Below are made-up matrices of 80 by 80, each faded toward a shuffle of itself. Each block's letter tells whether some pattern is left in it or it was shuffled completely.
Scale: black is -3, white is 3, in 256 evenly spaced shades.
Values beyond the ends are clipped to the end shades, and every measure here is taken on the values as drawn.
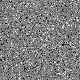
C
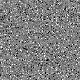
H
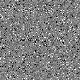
H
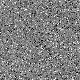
C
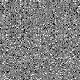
H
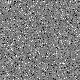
C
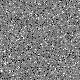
C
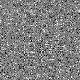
H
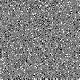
H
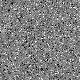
C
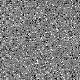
H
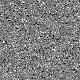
C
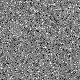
C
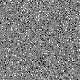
H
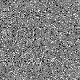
H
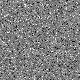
C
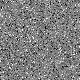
C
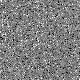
C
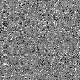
H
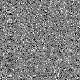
H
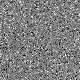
C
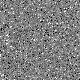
C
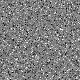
C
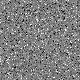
C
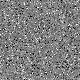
C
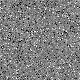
C
